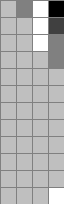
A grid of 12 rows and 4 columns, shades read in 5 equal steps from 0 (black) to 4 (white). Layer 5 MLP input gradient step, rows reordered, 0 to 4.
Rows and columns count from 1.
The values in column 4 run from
0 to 4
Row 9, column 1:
3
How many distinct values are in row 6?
1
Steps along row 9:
same same same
